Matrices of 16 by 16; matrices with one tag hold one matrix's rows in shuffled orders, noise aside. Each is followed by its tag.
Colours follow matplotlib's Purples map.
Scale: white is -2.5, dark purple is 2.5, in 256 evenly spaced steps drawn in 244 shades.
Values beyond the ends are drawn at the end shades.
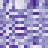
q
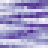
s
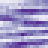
s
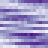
s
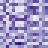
q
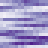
s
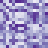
q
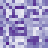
q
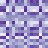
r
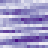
s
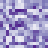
q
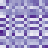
r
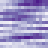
s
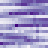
s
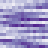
s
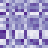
r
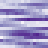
s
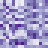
q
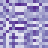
q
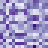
q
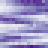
s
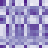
r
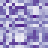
q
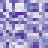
q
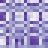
r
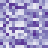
q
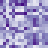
q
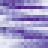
s
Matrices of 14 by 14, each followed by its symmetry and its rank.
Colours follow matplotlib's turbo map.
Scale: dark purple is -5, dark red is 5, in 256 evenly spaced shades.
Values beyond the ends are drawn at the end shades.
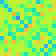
symmetric, full rank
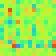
neither, rank three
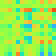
neither, rank two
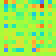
neither, rank two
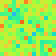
symmetric, full rank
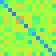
symmetric, full rank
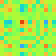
symmetric, rank two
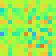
neither, rank three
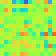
neither, rank three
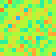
symmetric, full rank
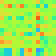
neither, rank three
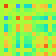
symmetric, rank two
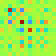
symmetric, rank two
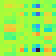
neither, rank two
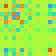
symmetric, rank two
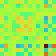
symmetric, rank two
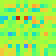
neither, rank three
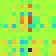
neither, rank two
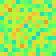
symmetric, full rank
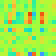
neither, rank two
